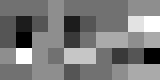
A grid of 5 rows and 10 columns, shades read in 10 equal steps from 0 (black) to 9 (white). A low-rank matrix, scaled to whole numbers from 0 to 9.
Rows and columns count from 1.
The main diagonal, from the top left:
4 1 5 4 3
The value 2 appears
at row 3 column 5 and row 4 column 8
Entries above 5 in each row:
0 2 3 3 2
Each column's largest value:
5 9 5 5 7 7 6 6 8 9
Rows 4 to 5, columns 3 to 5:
5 4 7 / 5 5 3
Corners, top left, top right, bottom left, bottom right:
4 5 4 6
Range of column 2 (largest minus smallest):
9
